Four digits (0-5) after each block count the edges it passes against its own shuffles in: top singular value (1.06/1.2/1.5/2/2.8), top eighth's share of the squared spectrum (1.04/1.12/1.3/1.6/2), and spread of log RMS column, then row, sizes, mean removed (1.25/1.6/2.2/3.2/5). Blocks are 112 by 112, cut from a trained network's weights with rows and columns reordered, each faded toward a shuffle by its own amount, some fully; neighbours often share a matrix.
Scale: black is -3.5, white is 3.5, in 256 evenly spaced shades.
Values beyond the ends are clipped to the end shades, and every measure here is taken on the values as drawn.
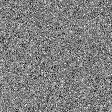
1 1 0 0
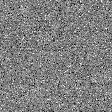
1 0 0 0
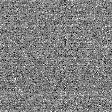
2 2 2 0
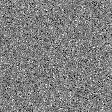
0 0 0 0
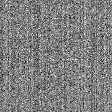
3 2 0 2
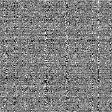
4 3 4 1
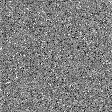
0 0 0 0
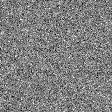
0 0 0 0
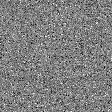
0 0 0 0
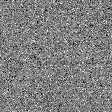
1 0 0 0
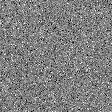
0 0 0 0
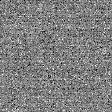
2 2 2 0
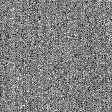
2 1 0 0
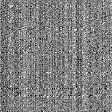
4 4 1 3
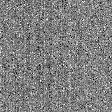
2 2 0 1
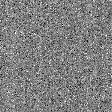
1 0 0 0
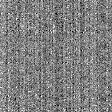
4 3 1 3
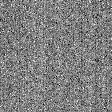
2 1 0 1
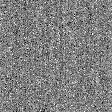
2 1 0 0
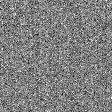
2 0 0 0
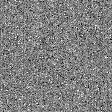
1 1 0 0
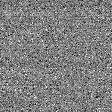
2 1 1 0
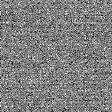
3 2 2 0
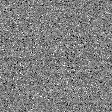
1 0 0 0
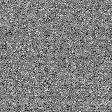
1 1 0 0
